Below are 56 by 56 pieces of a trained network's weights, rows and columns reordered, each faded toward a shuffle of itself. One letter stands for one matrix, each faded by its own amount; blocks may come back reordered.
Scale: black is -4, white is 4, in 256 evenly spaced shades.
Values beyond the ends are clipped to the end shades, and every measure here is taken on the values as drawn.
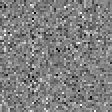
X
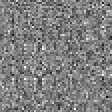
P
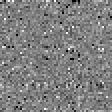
X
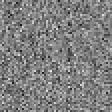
P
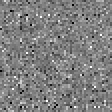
X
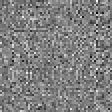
P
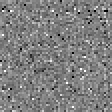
X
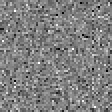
X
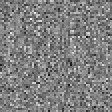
P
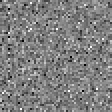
X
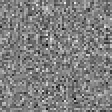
P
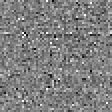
X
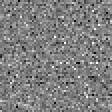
X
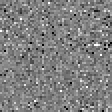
X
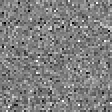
X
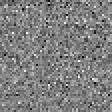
X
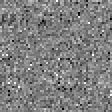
X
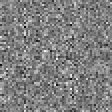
P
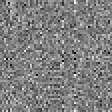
P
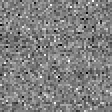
X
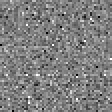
X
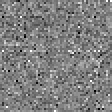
X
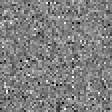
X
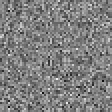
P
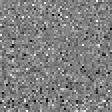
X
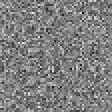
P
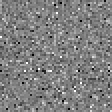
X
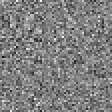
P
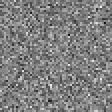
P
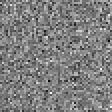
P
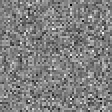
P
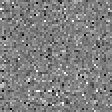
X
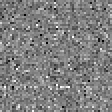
X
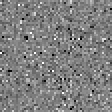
X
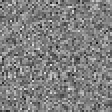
P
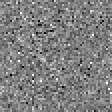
X
